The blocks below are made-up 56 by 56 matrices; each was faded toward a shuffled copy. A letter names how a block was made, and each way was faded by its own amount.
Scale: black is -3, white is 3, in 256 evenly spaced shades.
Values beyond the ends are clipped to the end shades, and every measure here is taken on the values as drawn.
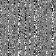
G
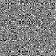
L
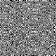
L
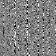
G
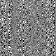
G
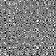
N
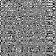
N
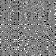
N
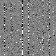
G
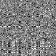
L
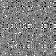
N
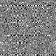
L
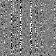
G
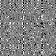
N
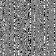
G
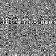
L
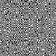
N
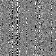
G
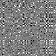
N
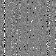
G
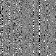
G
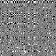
N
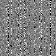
G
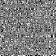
L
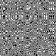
N
